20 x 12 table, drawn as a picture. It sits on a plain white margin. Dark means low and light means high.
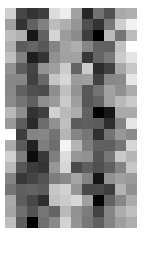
No row or column stands out. Overall the values sit about 50% of the way up the scale. Stripes running up and down repeat 2 times from left to right.
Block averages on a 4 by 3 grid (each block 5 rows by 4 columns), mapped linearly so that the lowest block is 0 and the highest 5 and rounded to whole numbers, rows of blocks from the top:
144
153
142
052
